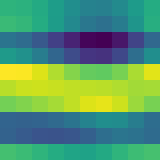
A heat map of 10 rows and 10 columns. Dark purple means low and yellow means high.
There are no lone odd cells. The top middle is the ninth with the lowest average. Horizontal stripes repeat 2 times down the table. The ninth with the highest average is the middle left.
